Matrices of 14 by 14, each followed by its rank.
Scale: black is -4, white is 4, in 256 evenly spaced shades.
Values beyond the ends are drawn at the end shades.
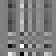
one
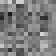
three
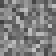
full rank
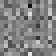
three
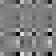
one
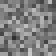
full rank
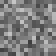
full rank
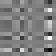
one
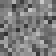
full rank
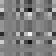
one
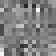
three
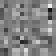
three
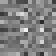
three
